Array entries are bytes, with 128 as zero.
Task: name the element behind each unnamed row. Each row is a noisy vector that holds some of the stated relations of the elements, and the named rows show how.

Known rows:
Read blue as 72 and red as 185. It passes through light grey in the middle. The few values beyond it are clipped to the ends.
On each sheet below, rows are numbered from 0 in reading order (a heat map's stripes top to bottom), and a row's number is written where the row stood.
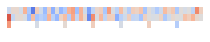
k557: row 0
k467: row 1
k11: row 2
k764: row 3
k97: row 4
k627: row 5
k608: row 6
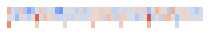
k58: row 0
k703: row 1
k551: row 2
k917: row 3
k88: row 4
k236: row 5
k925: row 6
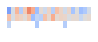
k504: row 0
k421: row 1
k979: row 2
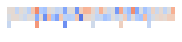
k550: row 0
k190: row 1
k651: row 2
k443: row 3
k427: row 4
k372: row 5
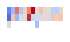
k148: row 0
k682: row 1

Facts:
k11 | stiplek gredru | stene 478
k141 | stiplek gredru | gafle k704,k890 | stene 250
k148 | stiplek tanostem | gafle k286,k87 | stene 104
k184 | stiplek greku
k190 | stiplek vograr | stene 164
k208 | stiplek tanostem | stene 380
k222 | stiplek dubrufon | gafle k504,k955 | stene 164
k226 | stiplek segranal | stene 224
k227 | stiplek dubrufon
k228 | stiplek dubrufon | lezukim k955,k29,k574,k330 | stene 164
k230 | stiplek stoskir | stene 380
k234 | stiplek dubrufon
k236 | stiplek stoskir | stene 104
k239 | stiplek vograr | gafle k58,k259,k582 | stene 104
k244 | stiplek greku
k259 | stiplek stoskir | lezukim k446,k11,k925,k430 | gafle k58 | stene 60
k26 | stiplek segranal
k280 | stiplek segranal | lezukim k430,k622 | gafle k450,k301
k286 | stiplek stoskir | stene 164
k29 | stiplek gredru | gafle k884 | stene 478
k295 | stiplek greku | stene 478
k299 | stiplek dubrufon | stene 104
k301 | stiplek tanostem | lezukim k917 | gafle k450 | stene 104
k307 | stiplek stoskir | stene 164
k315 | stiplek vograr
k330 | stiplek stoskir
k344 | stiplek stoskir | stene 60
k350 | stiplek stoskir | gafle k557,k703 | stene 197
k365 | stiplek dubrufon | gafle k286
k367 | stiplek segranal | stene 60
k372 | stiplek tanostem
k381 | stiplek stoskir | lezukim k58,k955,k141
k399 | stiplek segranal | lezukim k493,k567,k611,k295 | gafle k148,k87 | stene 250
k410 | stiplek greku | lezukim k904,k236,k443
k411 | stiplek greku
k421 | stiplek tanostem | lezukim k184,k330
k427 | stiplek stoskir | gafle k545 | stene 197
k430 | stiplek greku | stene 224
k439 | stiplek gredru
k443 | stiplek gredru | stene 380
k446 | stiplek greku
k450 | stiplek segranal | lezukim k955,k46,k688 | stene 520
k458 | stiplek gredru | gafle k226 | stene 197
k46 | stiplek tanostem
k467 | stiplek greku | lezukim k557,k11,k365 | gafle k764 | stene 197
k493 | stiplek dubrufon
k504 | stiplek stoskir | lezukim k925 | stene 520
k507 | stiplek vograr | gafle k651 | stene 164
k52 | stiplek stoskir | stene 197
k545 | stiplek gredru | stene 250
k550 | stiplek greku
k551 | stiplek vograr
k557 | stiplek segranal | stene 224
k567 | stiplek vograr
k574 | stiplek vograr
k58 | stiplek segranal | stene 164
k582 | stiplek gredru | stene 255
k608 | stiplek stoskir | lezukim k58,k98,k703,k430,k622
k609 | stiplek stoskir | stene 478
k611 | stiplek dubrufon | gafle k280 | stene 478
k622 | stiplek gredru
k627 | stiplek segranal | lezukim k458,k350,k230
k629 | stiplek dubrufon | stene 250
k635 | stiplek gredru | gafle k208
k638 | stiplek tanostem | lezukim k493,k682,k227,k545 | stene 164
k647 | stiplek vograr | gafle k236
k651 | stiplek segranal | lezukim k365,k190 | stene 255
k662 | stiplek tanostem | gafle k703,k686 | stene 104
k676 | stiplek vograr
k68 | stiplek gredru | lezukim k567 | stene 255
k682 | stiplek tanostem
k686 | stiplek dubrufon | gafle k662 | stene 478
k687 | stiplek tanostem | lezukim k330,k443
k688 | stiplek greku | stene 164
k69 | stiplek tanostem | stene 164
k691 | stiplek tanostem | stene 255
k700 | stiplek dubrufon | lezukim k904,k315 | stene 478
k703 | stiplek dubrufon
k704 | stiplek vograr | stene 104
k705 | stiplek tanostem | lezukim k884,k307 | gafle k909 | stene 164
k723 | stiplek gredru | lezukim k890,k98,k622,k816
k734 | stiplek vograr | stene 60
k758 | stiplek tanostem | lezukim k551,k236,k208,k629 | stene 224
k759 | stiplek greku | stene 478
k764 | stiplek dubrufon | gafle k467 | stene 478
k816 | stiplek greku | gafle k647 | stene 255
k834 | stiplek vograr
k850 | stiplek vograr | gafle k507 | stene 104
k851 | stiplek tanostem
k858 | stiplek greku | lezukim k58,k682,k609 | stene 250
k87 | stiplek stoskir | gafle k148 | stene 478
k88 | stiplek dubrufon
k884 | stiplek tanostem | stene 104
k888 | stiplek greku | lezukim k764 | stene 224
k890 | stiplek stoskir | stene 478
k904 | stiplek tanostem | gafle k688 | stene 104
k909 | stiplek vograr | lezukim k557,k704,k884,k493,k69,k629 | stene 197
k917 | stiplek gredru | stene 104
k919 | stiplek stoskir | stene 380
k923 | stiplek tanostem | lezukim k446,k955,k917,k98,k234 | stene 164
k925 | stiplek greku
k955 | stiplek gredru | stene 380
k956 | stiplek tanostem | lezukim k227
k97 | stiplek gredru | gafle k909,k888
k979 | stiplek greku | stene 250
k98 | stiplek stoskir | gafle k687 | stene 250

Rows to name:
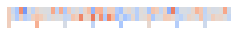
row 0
k52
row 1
k299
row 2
k301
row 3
k609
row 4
k208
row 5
k884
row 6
k758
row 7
k723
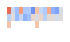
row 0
k458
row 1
k688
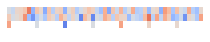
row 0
k259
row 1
k638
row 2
k582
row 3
k923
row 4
k307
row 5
k700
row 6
k69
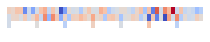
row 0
k98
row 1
k29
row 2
k687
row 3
k330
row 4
k280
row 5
k365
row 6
k545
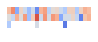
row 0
k662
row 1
k890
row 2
k68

